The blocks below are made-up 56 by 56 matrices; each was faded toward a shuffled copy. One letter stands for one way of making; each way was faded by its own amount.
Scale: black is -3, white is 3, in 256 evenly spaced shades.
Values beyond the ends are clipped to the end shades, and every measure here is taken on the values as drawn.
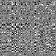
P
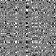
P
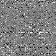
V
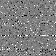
V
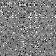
V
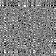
P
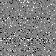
V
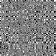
P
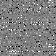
V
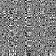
P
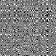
P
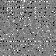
V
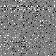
V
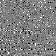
V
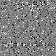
V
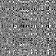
P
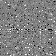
V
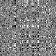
P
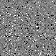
V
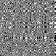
P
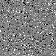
V
